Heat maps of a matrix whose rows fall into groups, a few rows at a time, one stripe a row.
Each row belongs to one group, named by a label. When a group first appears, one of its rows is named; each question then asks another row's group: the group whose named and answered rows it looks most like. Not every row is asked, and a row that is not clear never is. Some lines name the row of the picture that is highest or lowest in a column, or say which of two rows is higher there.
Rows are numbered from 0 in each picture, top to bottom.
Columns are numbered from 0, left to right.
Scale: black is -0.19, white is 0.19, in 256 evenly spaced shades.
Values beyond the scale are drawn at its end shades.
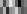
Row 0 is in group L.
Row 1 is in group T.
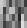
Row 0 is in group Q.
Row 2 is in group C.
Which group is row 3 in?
C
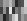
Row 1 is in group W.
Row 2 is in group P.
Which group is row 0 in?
L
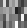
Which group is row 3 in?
P
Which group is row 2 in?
C
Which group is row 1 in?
L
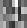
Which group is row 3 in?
Q
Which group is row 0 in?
P
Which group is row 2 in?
P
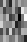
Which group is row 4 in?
W
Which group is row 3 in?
L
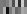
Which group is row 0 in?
C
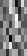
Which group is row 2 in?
P
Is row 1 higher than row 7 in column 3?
Yes
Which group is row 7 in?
T
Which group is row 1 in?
L
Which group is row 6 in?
W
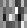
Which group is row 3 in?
C
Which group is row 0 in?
W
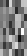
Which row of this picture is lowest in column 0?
0
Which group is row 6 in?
P
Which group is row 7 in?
L
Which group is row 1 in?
L
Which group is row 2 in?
Q
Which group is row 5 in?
L
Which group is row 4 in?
C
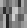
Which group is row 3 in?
T
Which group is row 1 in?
P
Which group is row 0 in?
C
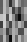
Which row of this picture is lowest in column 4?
1
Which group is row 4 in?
T
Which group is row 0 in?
Q
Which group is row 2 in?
L
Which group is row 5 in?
Q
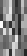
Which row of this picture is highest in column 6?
7
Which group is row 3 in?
C
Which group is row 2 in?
W
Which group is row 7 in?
Q
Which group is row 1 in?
W
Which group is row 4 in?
W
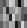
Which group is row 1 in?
T
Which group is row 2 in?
Q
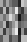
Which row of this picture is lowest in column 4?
0
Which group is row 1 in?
T
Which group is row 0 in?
C
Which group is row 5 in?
C
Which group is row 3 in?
T
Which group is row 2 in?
L
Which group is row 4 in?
P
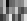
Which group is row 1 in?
T
